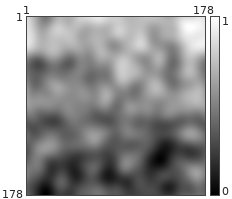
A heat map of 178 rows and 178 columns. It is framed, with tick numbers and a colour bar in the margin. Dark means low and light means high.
Odd rows or columns: none. Slope: up to the top. Grain: smooth. Lone odd cells: none. Average level on the scale: 50%.
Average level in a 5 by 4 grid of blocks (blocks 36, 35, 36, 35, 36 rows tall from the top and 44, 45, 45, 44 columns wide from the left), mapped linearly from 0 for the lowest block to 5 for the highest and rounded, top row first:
4 4 4 5
2 2 4 3
2 2 2 3
1 1 1 1
0 0 0 1
